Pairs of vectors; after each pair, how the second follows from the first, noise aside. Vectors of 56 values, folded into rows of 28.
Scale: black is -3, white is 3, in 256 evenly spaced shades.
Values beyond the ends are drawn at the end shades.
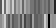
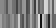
shuffled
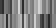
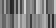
shuffled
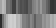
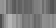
shrunk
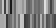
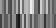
shuffled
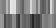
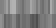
shrunk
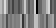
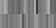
shrunk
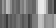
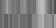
shrunk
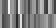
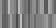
shrunk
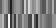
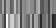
shuffled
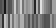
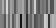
shuffled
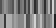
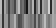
shuffled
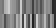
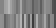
shrunk
